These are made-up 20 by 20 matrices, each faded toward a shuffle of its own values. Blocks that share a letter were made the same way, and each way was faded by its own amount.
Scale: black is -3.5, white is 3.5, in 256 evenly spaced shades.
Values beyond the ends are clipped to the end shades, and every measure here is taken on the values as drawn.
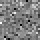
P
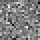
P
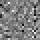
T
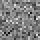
P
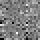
T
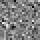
T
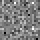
P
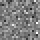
P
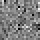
T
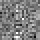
T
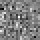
T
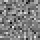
P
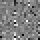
T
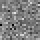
P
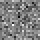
P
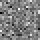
P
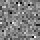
P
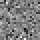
P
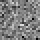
P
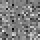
T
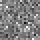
P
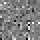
T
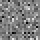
T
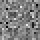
T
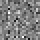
T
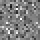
T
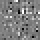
T
